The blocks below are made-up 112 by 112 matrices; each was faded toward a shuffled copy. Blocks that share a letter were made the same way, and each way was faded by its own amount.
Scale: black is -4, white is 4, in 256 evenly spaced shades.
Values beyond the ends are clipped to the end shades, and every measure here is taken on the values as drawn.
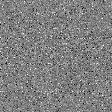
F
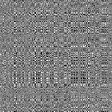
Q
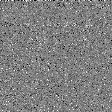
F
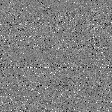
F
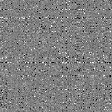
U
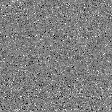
F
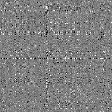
U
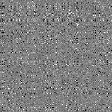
U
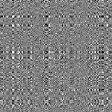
Q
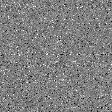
F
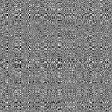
Q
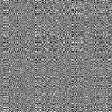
Q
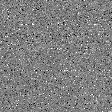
F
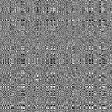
Q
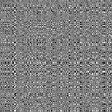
Q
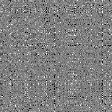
U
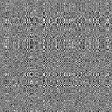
Q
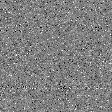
F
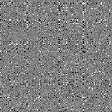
U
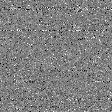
F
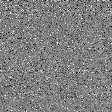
F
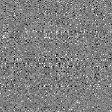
U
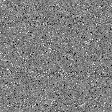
F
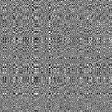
Q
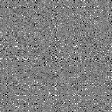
U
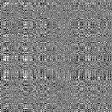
Q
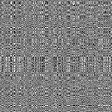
Q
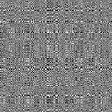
Q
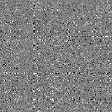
U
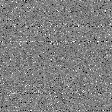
F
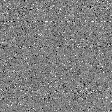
F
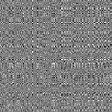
Q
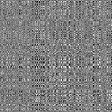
Q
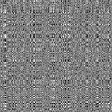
Q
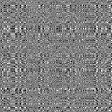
Q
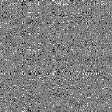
U
